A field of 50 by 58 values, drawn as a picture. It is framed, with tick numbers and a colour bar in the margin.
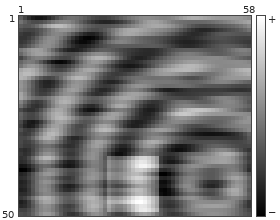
Rings spread out from the bottom right. Neither half mirrors the other. In the bottom middle lies a patch that is higher than the rest. The values follow a bell shape.
